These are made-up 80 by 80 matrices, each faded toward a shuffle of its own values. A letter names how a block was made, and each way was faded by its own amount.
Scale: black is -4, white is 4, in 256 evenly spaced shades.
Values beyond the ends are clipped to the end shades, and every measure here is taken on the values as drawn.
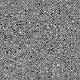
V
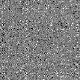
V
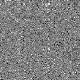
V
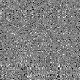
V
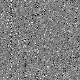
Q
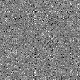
V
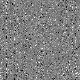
Q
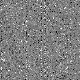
Q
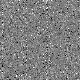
Q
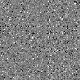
V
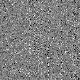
Q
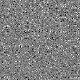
V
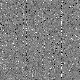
Q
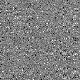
V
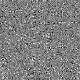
V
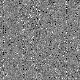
Q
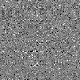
V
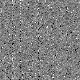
Q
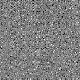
V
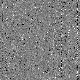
Q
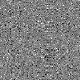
V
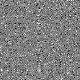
V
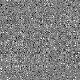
V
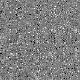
V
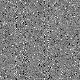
Q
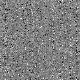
Q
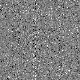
Q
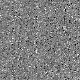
Q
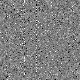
Q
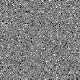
V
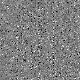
Q
